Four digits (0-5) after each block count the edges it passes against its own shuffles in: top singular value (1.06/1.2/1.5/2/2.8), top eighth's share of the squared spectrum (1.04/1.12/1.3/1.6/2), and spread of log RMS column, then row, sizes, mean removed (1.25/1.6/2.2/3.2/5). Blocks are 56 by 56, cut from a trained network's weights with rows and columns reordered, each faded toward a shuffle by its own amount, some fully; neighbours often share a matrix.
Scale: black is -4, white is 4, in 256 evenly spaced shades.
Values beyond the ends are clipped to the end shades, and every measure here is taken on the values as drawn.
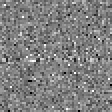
2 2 0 1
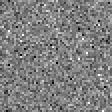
0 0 0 0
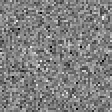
0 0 0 0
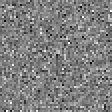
0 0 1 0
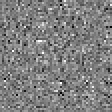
3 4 2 2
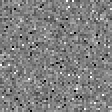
1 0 0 0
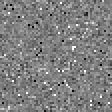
1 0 0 0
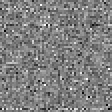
3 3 0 2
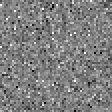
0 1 0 0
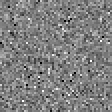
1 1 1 0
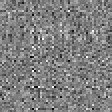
3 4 2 2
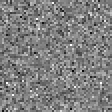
0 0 0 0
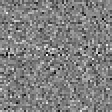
3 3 0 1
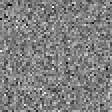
2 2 1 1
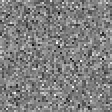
0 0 0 0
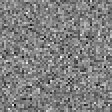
2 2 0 1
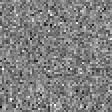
2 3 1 1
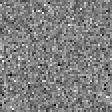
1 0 0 0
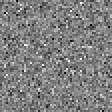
1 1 0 0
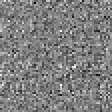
3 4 2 2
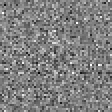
2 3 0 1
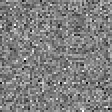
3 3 0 1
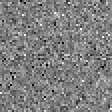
2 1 0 0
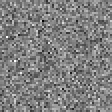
1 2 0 0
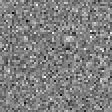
2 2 0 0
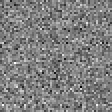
3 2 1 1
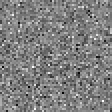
3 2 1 0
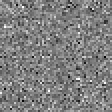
3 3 1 1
